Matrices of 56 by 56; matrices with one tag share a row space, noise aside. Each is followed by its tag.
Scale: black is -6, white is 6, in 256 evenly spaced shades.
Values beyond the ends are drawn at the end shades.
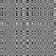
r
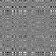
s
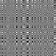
r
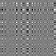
r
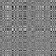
s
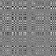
s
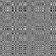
s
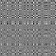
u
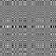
s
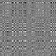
s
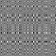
u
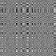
r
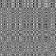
u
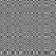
u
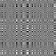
r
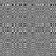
s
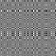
u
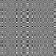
r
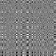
r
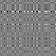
u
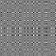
u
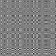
u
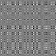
u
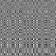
u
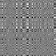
r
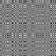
s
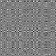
u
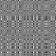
u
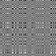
s
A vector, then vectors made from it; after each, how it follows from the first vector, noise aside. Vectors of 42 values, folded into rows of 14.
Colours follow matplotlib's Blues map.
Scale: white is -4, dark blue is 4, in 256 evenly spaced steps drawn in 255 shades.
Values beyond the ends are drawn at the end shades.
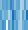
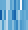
reversed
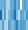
reversed
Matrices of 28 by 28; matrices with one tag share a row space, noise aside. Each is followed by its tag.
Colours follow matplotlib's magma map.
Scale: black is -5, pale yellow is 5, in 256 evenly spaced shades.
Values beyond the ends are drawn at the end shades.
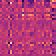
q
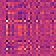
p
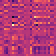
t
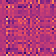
p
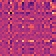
q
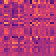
t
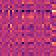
q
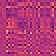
p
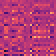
t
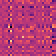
q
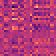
t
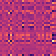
q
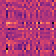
p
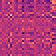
q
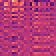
t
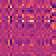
q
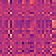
q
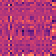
q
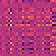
q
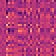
p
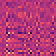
p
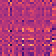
q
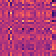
q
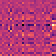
q
